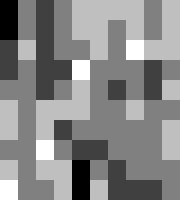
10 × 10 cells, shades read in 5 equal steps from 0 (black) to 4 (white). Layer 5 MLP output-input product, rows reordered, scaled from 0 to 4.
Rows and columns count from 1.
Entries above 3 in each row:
0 0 1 1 0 0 0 1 0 1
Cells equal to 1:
18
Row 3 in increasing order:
1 1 2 2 2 3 3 3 3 4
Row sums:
22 21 24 18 19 25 22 21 20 19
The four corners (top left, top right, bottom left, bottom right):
0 3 4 2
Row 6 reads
3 2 3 3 3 2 2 3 2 2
